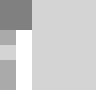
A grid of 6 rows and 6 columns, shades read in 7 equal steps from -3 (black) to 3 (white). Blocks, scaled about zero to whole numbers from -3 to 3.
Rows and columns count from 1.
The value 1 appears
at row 3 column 1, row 5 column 1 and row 6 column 1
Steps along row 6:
up down same same same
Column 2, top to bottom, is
0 0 3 3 3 3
